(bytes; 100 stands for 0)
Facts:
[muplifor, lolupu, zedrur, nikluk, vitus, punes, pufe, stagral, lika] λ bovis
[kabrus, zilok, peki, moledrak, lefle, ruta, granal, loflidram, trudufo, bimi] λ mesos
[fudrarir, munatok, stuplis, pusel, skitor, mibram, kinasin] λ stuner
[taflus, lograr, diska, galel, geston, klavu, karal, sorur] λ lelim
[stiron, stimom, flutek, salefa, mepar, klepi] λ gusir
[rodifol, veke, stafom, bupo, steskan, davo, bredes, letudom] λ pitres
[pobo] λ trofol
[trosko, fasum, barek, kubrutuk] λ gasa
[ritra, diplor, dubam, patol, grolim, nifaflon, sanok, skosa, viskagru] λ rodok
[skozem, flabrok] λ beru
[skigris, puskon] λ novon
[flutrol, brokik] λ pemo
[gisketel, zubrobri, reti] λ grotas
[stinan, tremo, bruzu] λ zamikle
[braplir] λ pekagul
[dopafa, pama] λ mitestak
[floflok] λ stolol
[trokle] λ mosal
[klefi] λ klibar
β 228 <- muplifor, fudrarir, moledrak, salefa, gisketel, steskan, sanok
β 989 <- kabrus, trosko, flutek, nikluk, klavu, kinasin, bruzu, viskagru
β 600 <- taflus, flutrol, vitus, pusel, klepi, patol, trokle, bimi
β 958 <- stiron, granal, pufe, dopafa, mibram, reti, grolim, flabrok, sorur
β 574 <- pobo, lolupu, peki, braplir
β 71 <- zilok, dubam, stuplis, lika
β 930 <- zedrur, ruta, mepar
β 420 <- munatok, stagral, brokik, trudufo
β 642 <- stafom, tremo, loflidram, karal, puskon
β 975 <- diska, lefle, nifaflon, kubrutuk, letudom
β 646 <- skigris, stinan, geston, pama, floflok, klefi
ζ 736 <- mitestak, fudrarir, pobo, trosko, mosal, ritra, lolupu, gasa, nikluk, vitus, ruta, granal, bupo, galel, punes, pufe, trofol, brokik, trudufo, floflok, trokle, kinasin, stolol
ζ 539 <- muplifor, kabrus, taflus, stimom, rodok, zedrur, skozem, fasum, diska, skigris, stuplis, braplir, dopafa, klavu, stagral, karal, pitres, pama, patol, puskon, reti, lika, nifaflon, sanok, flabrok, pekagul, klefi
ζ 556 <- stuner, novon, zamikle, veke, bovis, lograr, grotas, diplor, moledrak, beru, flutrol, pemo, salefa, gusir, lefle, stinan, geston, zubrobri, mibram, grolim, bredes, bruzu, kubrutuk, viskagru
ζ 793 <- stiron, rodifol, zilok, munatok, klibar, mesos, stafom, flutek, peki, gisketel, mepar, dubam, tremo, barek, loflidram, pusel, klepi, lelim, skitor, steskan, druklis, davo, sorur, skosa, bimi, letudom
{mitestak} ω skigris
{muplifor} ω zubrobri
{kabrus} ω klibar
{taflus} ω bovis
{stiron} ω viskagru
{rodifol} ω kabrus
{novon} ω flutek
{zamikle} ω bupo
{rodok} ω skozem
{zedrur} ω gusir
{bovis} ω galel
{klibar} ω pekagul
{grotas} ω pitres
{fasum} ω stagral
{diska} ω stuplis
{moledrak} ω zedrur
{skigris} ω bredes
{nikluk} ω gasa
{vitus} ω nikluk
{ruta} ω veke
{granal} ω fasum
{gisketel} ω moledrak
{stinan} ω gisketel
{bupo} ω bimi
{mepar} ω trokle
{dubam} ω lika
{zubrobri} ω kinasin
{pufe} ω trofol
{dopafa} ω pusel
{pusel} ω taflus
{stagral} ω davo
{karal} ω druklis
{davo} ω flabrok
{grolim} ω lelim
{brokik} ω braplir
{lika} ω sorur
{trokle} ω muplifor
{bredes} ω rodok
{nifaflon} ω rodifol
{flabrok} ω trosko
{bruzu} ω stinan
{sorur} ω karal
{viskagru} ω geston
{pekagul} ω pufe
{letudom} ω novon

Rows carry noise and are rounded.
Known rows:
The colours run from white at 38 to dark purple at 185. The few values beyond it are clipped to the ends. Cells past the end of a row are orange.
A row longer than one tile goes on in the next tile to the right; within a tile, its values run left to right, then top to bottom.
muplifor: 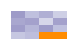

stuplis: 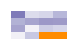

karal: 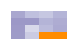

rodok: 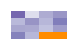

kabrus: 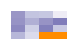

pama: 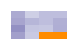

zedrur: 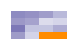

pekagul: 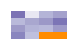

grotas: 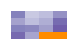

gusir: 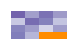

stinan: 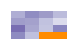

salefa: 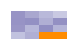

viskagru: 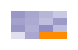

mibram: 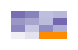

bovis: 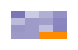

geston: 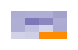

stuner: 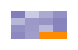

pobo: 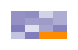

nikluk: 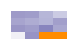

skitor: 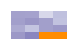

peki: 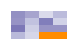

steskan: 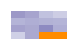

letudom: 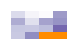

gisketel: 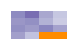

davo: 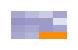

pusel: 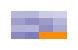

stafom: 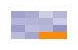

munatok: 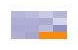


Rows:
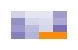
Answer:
nifaflon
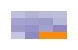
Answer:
trokle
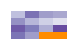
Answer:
brokik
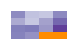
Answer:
mitestak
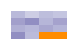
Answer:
taflus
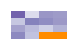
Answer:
pitres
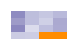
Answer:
lika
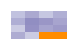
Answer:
klepi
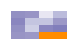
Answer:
mepar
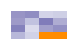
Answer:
zilok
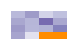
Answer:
loflidram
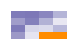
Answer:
braplir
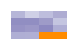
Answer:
flutrol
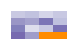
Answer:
lefle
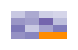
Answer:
trudufo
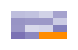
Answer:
kubrutuk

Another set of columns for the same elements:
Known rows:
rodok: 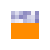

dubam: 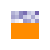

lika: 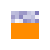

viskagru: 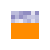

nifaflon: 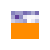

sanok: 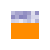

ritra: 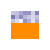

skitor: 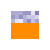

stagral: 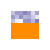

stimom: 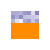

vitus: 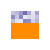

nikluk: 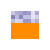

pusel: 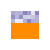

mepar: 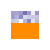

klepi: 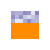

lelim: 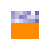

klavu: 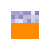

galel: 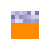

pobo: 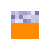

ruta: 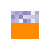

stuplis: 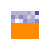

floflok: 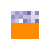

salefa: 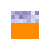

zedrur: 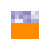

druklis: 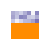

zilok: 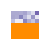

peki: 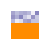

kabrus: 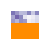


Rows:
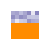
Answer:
flutek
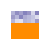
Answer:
kubrutuk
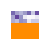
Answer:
rodifol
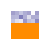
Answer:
mesos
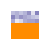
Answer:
skozem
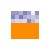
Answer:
sorur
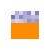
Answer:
trosko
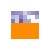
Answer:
pufe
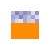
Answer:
lefle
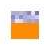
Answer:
veke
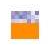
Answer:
steskan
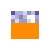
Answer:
pekagul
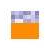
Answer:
patol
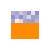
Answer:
bimi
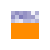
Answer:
moledrak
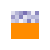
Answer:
bruzu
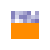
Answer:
gusir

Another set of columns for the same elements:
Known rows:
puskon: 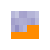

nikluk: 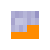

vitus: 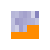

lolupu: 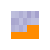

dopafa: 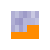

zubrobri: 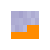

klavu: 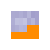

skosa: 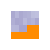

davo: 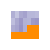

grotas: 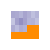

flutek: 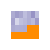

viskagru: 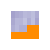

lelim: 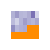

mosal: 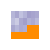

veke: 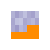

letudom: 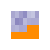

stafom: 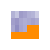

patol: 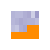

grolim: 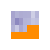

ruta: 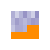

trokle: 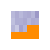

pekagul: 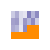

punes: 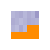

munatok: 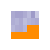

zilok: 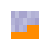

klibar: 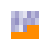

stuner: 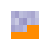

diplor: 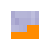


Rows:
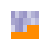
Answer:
bruzu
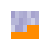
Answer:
stinan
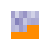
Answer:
dubam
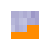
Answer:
trudufo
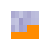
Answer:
rodok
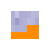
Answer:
peki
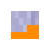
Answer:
fudrarir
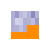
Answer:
geston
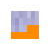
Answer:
salefa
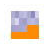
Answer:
druklis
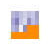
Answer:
rodifol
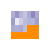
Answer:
kinasin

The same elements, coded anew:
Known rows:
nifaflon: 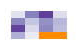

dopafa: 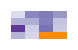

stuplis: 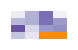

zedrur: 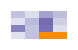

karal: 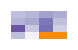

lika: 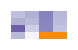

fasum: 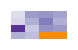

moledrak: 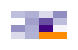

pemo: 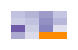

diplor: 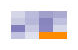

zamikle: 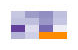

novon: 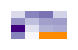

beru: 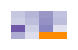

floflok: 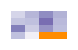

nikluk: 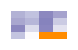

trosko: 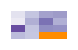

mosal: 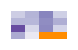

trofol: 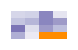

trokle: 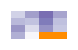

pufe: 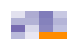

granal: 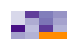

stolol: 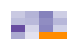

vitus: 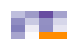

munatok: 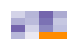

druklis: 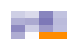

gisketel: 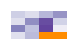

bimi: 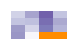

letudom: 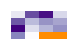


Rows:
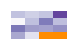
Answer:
braplir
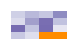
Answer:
salefa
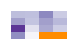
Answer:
rodok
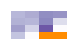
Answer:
grolim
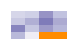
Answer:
galel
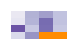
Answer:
viskagru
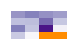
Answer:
ruta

